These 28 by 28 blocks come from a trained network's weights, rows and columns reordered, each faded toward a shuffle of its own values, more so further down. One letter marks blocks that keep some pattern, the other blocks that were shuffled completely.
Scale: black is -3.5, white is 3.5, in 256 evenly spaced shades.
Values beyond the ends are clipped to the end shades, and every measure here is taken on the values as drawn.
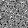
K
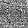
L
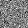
L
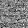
L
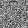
K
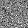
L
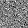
K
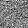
L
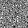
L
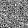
K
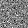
K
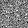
K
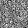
K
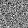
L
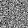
K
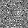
L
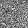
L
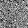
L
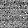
L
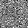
L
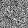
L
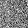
K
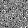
L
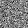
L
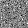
K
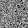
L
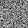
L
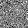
K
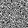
K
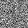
K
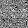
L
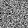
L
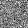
K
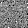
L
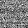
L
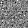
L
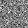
L
